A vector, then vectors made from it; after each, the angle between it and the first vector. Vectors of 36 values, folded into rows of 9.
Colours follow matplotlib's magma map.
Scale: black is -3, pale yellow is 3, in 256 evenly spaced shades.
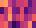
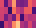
partly opposed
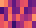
nearly parallel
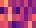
nearly parallel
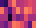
nearly opposite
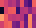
partly aligned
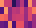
orthogonal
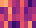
nearly parallel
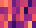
nearly parallel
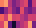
nearly parallel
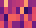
partly aligned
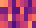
nearly parallel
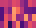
orthogonal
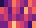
nearly opposite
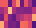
partly aligned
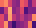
nearly parallel
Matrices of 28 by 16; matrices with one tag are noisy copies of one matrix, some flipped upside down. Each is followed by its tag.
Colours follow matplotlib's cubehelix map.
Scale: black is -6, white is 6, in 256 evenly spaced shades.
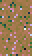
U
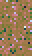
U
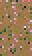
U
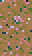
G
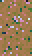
G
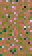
U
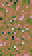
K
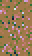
K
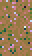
U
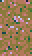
G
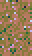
U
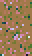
G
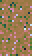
U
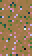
U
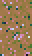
G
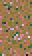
G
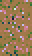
K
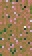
U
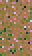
U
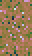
K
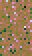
U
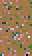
G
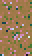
G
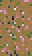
K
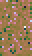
U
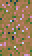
K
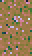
G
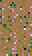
U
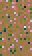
U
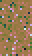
U
